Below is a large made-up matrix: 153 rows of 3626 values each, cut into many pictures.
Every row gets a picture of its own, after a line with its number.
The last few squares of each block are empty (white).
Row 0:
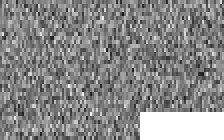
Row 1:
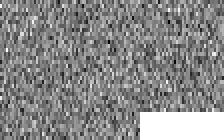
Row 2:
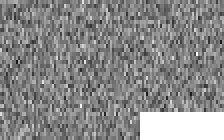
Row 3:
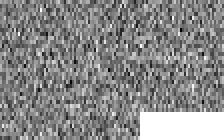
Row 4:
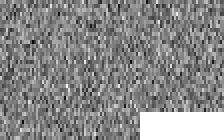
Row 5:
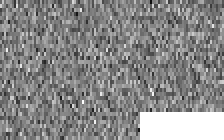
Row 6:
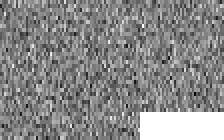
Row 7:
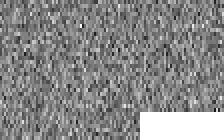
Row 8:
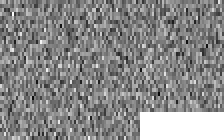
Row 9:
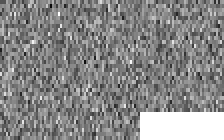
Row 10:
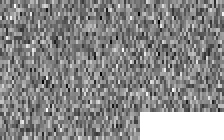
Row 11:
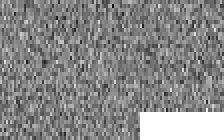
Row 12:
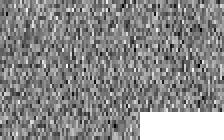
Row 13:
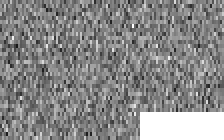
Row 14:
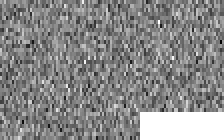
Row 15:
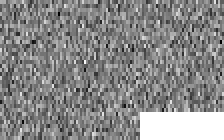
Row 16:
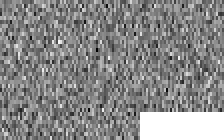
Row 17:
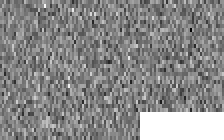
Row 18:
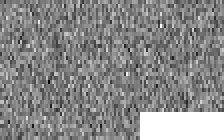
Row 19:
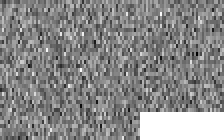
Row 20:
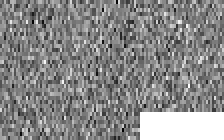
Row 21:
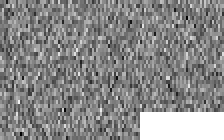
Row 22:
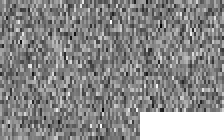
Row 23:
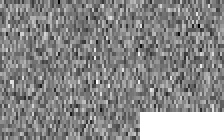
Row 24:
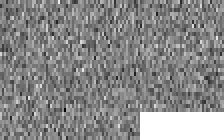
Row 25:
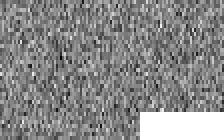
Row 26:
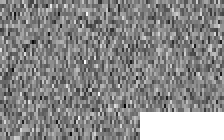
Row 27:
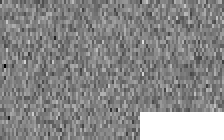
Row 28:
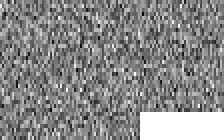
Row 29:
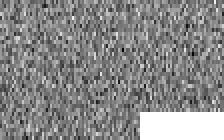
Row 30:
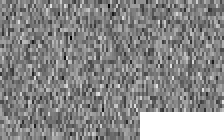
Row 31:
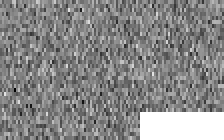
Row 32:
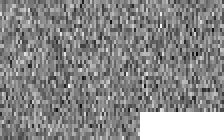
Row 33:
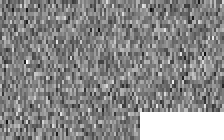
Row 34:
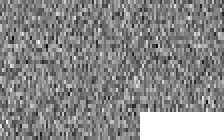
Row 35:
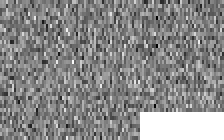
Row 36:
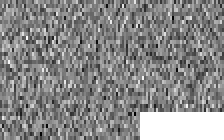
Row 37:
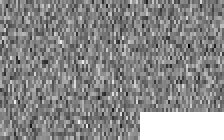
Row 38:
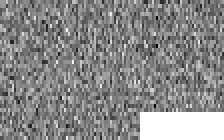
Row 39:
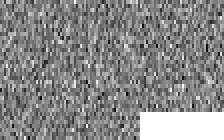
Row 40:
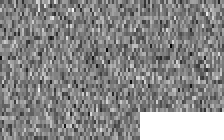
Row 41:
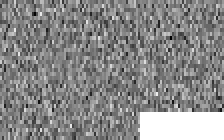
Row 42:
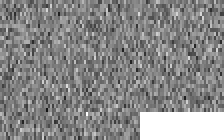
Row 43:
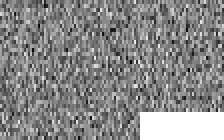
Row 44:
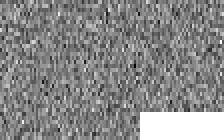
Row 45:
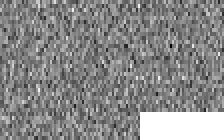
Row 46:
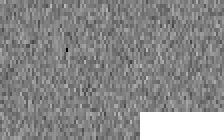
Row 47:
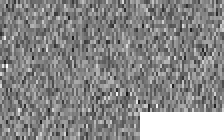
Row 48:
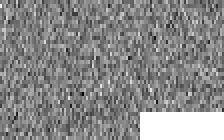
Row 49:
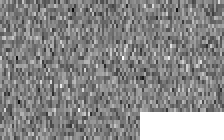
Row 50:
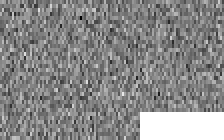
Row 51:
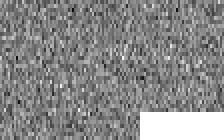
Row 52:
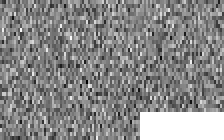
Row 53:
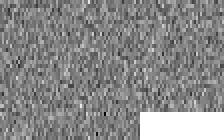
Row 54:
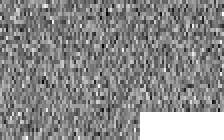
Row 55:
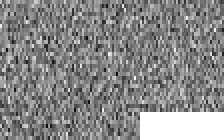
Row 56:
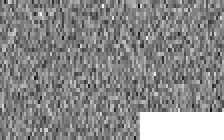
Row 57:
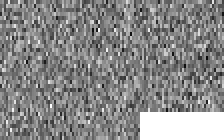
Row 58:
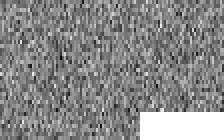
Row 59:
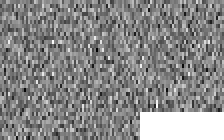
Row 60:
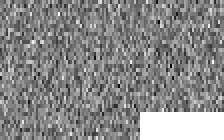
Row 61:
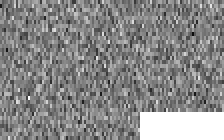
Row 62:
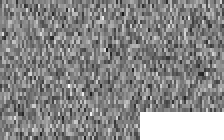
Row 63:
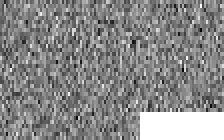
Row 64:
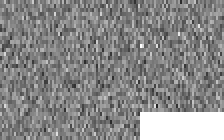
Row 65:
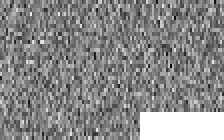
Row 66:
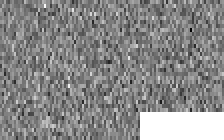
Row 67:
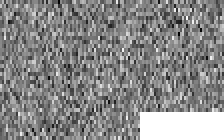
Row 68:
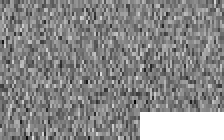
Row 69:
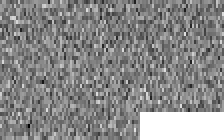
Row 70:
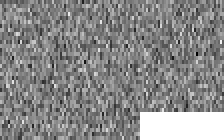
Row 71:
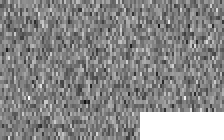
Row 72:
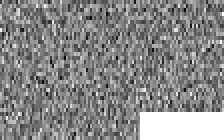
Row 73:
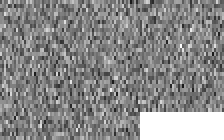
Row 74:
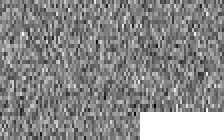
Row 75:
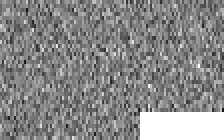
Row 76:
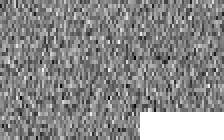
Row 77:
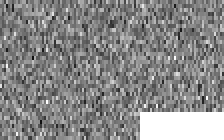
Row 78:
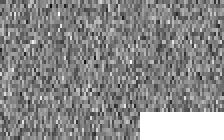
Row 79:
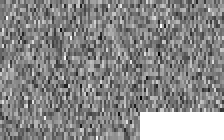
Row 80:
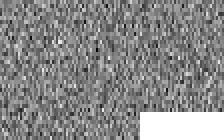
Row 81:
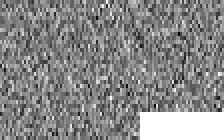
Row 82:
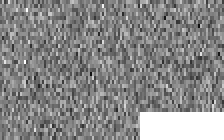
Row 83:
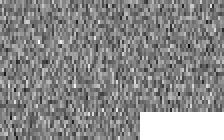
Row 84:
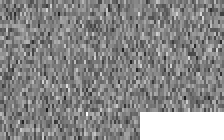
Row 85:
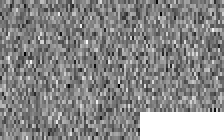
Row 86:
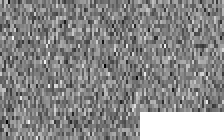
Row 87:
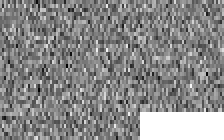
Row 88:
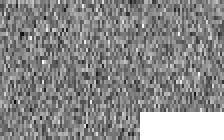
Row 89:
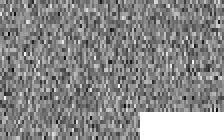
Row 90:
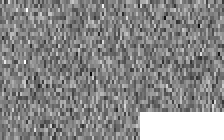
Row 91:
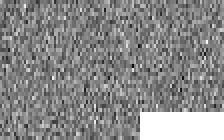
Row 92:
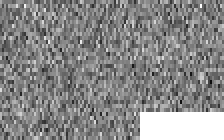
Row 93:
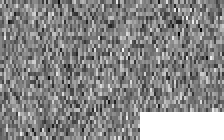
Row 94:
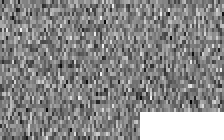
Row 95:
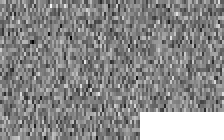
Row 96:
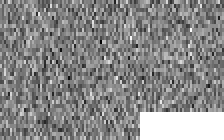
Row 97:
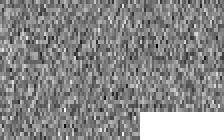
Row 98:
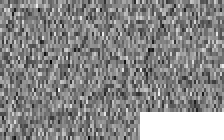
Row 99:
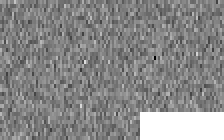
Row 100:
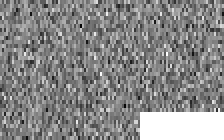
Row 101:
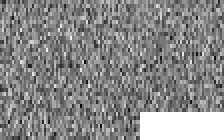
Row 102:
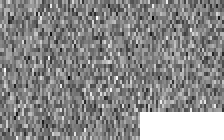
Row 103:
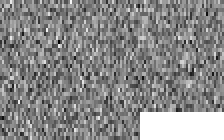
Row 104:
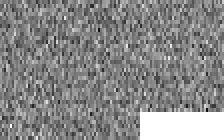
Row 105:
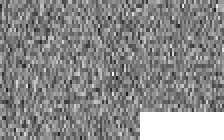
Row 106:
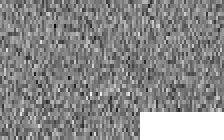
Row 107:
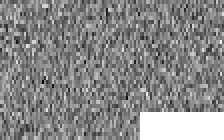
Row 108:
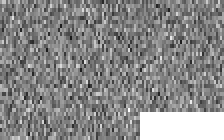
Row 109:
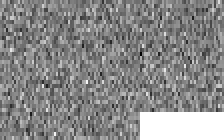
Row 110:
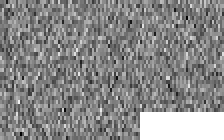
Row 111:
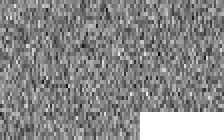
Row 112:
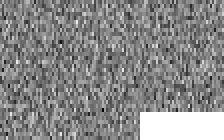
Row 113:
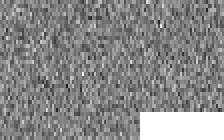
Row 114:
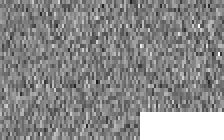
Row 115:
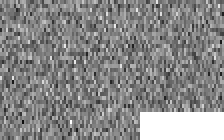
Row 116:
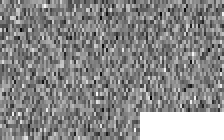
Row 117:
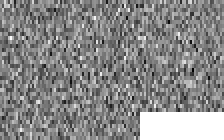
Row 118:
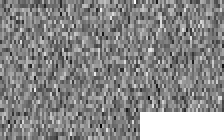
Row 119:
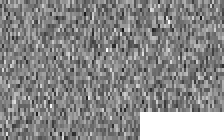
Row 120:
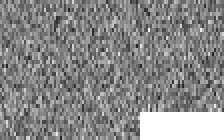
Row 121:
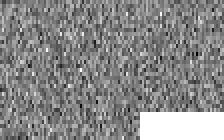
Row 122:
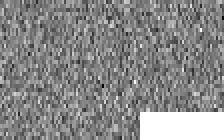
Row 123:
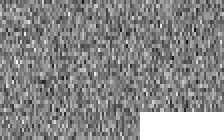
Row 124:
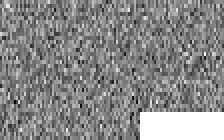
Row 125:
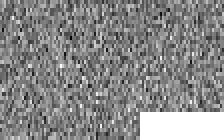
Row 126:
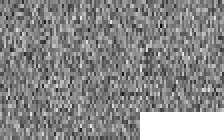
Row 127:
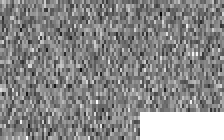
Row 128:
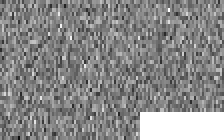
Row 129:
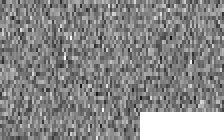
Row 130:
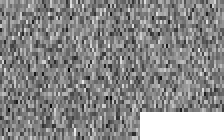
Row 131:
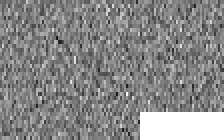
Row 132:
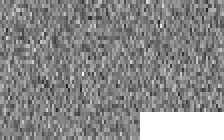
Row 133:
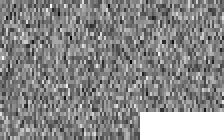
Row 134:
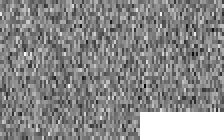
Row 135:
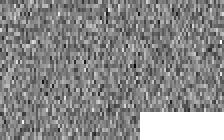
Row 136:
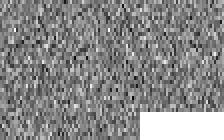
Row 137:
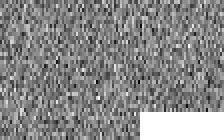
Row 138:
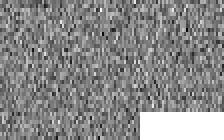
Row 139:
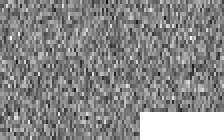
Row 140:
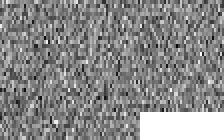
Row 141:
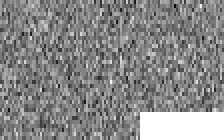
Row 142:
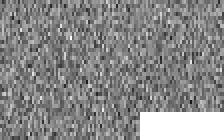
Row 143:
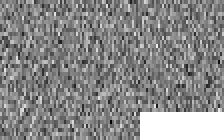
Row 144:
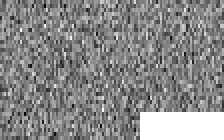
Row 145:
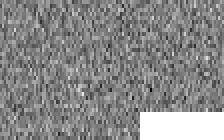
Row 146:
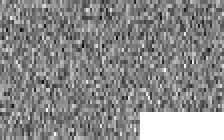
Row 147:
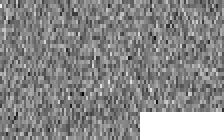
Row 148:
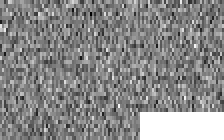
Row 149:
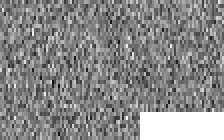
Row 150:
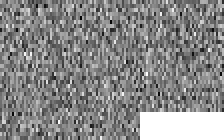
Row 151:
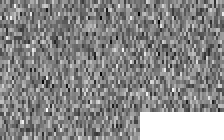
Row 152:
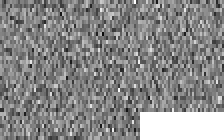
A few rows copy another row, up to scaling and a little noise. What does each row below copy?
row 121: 19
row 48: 147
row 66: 17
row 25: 58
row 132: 113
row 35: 38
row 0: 62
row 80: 16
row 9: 78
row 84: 42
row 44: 135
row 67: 93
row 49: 51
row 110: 21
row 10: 151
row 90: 82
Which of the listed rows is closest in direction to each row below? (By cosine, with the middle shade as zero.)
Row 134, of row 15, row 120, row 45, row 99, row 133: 15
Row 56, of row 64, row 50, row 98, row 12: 12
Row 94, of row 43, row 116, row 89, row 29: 29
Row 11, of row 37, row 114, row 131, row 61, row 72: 37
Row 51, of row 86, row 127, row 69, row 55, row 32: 86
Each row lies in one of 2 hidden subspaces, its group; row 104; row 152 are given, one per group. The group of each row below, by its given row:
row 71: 104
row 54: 152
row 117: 104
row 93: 104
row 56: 104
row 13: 104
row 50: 152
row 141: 104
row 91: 104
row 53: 152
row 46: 152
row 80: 104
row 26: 152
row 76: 104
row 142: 152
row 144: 152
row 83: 104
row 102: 104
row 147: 104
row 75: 104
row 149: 104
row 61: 104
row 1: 104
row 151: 152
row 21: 104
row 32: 152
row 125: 152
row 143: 104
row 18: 152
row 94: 152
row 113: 152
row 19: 152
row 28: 104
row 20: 104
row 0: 104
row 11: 104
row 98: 152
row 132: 152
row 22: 152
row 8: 152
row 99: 152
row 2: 152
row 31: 104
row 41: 104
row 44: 152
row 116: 152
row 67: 104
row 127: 152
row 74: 104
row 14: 152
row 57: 104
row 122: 104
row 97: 104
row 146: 152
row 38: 104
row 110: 104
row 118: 152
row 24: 104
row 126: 152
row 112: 104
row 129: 152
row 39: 104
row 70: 152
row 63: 104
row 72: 152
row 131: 104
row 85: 152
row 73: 104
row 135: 152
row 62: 104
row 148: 104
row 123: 152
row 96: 104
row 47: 104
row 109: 152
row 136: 104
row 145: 104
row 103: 104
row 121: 152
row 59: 104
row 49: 104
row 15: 152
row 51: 104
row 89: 152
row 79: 152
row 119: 104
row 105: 104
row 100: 152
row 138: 152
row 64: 104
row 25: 152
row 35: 104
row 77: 104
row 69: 152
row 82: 104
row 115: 152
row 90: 104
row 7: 152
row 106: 104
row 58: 152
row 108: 152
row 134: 152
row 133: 152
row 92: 104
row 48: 104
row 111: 152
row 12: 104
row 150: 152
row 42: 152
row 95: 152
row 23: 104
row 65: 152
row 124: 104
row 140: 104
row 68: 152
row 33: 104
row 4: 152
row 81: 104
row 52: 152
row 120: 104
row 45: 104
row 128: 152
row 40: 104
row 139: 104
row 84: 152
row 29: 152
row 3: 104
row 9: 152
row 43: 152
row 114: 104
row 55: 104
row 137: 104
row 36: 104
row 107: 152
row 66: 104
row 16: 104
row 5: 104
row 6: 104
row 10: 152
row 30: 152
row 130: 104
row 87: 104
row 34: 104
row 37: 104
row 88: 104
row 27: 104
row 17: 104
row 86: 104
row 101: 152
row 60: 152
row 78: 152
